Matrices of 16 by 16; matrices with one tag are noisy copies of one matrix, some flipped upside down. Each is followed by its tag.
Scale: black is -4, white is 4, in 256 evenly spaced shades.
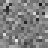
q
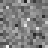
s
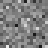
s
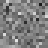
q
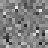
q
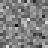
s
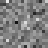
s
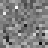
q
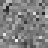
q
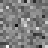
s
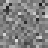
q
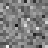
s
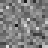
s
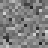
q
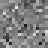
q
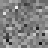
q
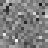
q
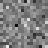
s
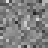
s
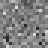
q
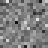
s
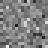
s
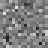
q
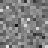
s
